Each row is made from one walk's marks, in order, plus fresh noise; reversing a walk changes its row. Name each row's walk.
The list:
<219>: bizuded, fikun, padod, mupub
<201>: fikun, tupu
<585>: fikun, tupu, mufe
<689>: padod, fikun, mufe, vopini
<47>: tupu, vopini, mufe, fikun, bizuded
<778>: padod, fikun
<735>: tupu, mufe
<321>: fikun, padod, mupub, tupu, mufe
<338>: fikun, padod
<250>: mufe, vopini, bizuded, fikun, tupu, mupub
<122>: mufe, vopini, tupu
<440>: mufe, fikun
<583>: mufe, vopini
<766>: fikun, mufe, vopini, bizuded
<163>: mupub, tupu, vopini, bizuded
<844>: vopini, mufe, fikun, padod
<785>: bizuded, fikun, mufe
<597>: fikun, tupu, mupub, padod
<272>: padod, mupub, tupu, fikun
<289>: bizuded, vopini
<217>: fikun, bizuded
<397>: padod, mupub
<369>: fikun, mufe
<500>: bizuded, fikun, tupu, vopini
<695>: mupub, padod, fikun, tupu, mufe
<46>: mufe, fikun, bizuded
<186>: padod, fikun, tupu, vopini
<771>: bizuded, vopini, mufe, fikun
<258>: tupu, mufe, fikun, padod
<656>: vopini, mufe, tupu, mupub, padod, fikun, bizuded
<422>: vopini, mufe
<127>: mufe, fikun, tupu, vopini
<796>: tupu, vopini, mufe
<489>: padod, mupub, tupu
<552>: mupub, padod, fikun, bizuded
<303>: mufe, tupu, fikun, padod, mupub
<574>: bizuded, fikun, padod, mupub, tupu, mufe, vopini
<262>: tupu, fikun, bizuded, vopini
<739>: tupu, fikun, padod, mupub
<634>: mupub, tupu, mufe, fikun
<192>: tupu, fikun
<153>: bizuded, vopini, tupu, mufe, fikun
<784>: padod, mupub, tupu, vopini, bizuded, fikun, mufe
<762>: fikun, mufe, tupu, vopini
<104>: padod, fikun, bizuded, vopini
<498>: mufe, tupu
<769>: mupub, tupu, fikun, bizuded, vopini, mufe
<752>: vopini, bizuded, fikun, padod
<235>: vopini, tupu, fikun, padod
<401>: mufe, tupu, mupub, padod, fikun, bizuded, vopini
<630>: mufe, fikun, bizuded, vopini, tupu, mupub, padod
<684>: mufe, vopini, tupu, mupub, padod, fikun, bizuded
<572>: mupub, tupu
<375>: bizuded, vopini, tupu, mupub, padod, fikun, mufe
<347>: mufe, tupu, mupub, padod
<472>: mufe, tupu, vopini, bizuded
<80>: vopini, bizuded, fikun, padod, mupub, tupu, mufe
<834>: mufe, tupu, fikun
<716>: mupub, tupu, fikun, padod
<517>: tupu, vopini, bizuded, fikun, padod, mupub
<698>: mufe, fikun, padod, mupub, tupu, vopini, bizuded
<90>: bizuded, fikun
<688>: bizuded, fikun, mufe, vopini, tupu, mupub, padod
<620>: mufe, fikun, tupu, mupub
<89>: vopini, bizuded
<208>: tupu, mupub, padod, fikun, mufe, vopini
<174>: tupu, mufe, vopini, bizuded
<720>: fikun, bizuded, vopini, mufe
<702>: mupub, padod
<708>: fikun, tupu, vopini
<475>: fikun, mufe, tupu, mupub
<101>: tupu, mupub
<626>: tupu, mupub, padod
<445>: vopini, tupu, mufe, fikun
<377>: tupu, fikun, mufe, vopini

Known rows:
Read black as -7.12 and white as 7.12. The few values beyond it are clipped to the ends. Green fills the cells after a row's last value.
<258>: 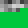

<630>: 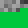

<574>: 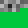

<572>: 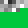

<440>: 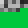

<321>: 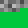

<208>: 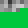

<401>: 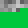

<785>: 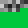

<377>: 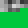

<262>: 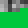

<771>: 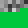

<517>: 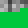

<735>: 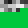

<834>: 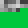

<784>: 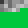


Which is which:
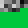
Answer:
<369>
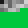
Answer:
<272>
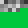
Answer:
<122>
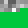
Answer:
<163>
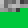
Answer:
<620>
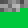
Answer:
<689>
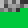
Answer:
<46>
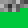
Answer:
<688>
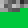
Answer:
<475>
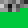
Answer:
<500>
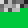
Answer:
<422>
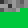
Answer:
<104>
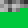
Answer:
<47>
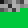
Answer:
<778>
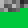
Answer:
<766>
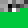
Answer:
<289>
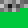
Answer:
<219>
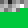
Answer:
<626>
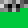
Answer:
<90>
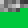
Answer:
<127>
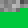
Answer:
<698>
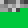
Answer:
<472>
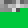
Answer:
<347>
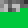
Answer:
<235>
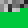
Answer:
<89>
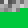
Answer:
<716>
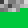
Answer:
<552>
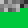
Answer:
<844>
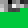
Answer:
<192>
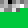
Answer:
<101>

